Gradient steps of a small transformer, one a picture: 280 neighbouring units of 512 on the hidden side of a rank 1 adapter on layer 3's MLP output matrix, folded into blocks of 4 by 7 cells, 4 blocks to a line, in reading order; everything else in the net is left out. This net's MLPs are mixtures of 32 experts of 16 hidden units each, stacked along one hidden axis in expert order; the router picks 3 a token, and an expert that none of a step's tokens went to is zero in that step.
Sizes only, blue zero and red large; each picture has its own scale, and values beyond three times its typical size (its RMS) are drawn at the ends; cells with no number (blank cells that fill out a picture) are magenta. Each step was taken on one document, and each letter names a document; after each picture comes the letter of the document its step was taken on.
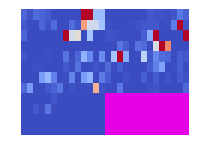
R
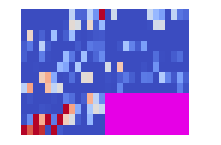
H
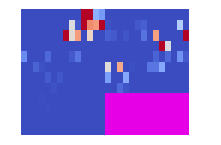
R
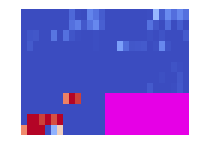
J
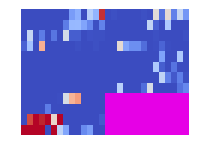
J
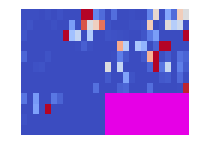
R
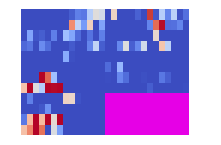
H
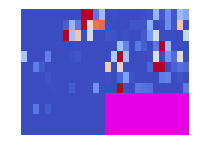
R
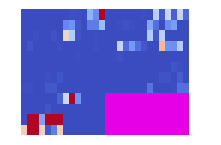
J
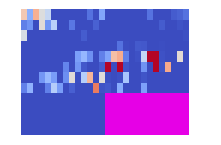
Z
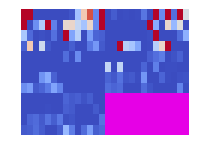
H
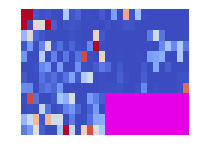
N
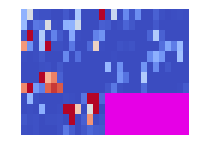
N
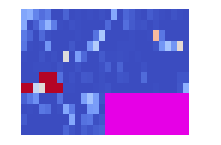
N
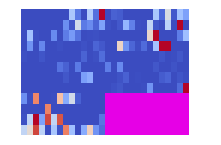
H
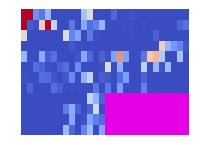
Z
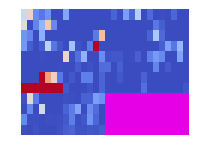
N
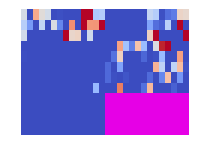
R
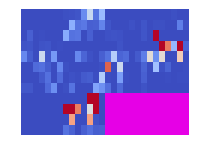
Z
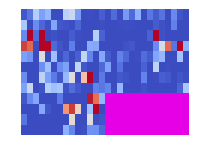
N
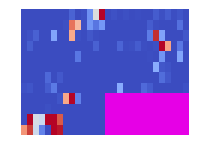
J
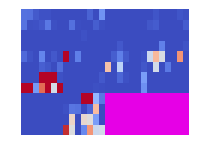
Z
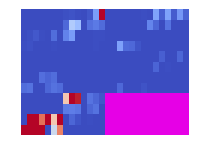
J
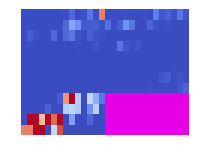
J
